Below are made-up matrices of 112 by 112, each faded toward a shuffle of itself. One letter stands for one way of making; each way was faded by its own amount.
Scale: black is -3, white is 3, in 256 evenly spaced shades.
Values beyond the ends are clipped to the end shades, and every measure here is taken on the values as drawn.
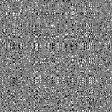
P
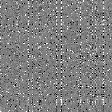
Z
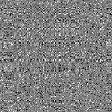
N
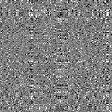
P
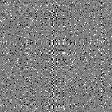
Z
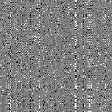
Z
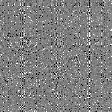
Z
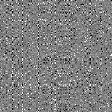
Z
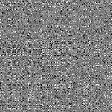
P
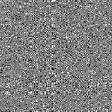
P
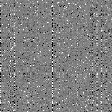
Z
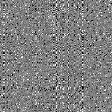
Z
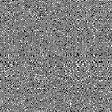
P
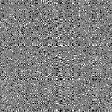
N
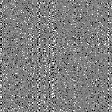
Z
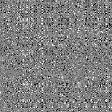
P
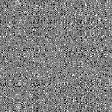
P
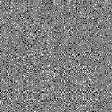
N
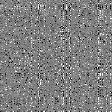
Z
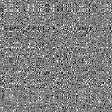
P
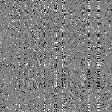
Z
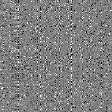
Z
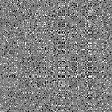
N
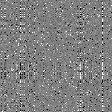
Z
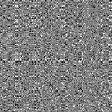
N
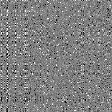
Z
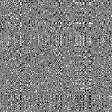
Z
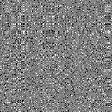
N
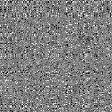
P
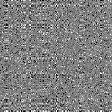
N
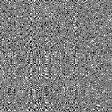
P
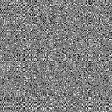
N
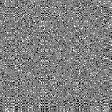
N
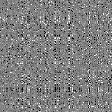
Z
